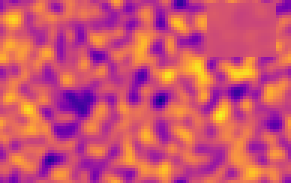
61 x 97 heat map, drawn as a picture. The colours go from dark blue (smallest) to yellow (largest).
Slope: none. Grain: blotchy. Average level on the scale: 50%. Calmest part: top right. Odd patch: calmer, in the top right. Lone odd cells: none. Seam: none. Stripes: none.
